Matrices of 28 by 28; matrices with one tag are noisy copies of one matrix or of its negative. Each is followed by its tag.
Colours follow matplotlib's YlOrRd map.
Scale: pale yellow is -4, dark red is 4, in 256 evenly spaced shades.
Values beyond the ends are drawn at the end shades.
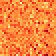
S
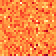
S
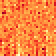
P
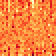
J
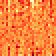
J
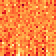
P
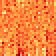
P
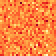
S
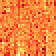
P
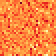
S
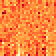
P
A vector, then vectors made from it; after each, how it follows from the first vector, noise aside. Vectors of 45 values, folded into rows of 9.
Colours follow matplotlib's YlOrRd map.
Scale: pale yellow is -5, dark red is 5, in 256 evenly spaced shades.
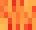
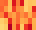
scaled up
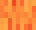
shrunk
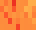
partly zeroed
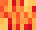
scaled up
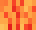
copied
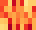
scaled up
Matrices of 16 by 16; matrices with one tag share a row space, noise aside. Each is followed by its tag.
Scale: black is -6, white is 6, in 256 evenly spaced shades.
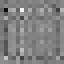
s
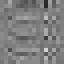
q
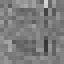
q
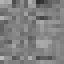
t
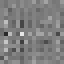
s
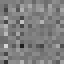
s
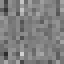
s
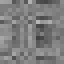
t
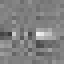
t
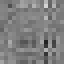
q
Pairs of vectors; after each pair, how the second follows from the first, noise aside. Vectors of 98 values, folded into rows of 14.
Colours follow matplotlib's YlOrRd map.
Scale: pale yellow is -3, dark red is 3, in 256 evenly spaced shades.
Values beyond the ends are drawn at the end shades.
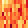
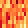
reversed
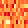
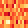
copied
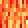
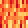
copied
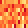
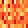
reversed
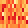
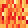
copied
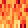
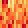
reversed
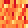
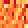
copied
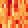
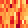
reversed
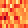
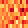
reversed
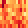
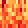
copied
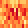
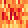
reversed
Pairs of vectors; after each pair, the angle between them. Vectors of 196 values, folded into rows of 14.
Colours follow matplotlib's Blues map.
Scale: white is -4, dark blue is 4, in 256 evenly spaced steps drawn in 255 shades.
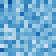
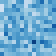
partly opposed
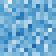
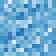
nearly parallel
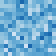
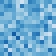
nearly opposite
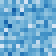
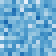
nearly parallel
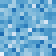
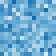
partly opposed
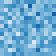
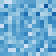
partly aligned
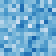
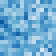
partly opposed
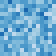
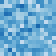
orthogonal
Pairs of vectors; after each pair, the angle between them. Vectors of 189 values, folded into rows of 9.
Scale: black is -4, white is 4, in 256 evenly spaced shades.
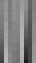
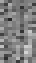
partly opposed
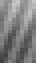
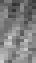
nearly opposite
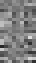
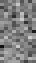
partly aligned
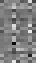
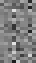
nearly opposite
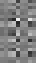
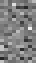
orthogonal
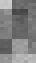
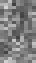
partly aligned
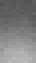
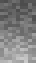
nearly parallel
